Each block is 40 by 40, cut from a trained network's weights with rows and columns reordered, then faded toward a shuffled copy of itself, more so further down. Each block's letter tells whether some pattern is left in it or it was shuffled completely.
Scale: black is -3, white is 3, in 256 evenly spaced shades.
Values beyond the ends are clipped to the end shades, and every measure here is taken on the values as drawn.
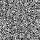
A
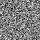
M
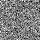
M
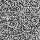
M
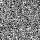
A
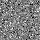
M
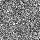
M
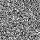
M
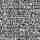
A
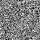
A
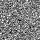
M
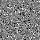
M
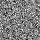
M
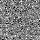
A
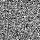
M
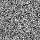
M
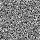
M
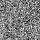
M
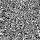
M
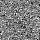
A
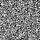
M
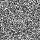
M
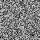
M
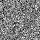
M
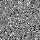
A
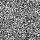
M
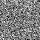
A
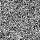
M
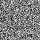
M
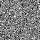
M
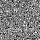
A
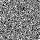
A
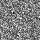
M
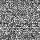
A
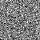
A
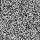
M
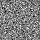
M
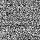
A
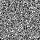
M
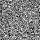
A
